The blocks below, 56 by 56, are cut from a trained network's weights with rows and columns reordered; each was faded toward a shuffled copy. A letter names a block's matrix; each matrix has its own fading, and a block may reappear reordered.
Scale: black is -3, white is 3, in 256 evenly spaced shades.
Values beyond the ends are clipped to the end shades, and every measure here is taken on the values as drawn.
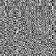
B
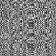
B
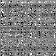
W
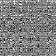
W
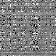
W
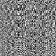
B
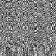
B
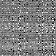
W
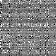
W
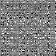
W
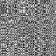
B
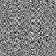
B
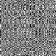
B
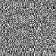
B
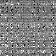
W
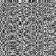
B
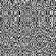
B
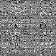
W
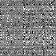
W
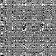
W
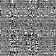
W
